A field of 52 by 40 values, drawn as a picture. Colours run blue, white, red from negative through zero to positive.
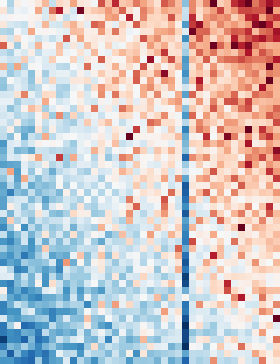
The values follow a bell shape. The top right is the ninth with the highest average. Neither half mirrors the other. There are no regular stripes. Column 27 stands out from the rest. The field climbs toward the top right. The ninth with the lowest average is the bottom left.
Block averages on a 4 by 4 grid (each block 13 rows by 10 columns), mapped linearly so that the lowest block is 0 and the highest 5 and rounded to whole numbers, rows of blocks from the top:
2 3 4 5 | 2 2 3 4 | 1 2 2 3 | 0 1 1 3
